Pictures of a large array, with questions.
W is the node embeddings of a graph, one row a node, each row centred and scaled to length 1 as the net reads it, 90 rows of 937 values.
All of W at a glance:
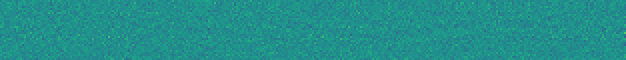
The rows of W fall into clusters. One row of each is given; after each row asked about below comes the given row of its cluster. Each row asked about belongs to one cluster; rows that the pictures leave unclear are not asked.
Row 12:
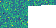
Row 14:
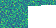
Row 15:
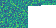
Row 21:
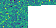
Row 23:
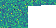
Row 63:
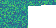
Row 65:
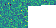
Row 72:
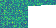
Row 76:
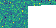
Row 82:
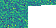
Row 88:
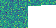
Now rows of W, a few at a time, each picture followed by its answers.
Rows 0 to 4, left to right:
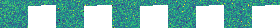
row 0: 63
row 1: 12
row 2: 21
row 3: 14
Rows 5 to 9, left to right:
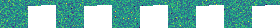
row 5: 14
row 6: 82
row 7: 14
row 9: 23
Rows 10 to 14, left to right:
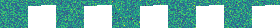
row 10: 82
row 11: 76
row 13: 82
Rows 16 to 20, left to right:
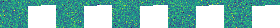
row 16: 65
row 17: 23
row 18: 63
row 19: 63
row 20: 21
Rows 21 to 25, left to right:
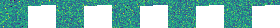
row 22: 82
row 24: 88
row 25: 72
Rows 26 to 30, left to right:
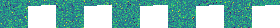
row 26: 65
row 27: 82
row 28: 14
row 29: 12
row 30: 88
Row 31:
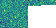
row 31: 12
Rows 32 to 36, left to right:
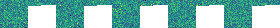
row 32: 72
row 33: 65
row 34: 63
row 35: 12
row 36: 72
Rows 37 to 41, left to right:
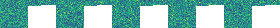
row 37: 21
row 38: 63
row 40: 72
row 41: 82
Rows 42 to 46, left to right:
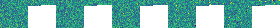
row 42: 65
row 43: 15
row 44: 23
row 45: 23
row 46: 76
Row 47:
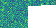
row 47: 88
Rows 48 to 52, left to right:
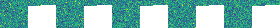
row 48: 65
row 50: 76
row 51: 14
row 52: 15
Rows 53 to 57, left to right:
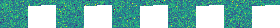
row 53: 12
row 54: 63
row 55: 12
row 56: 12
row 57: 76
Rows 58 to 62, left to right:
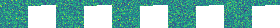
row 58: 72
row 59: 72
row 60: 21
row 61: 21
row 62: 12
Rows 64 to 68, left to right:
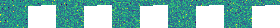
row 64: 15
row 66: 82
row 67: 12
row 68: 23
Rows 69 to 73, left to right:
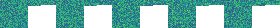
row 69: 65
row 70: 72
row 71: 23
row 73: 15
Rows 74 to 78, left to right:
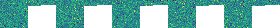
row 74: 65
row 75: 72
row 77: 14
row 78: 21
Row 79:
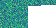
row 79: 23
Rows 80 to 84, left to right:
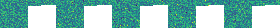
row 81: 14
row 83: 72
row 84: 76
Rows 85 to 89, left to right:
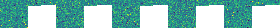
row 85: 82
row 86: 21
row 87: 82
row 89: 15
